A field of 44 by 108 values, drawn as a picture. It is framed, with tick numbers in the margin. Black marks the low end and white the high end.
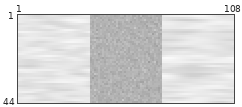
The table splits into one row of 3 panels. Panel 1,1: very high, streaked across, faint in contrast. Panel 1,2: high, fine-grained, faint in contrast. Panel 1,3: very high, streaked across, faint in contrast.
